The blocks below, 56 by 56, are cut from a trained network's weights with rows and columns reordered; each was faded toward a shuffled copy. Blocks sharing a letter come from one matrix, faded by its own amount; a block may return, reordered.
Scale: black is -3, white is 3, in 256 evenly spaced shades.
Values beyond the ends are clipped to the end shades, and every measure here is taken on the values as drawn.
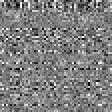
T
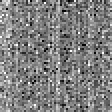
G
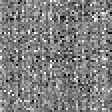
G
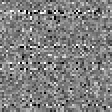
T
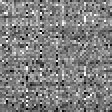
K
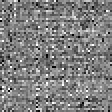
K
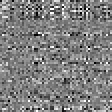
T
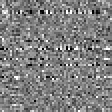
T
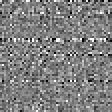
T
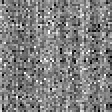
G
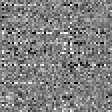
T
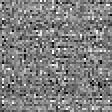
K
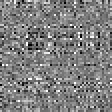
T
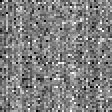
G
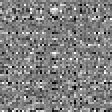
T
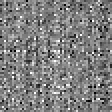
G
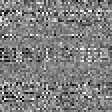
T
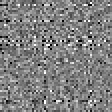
T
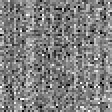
G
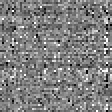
K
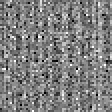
G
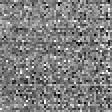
K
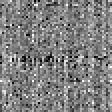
G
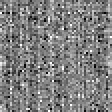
G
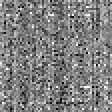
G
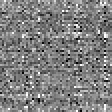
K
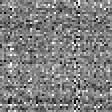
K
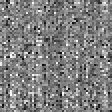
G
